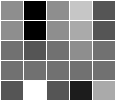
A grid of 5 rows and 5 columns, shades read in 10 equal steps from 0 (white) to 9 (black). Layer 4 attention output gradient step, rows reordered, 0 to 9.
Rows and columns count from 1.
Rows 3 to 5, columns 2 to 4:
6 5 4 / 5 5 5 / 0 6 8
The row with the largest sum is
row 2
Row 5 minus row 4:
1 -5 1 3 -2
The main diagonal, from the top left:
4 9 5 5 3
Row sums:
25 26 25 25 23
